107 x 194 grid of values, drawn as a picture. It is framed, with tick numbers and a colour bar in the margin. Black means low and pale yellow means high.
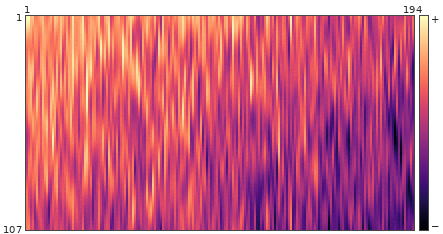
Ninth with the lowest average: bottom right. Histogram: bell-shaped. Mirror symmetry: none. Ninth with the highest average: top left. Grain: streaks running down. Slope: up to the top left.
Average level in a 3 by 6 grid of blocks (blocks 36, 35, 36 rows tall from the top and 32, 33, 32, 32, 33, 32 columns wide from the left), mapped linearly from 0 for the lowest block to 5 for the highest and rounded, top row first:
544332
433211
322110
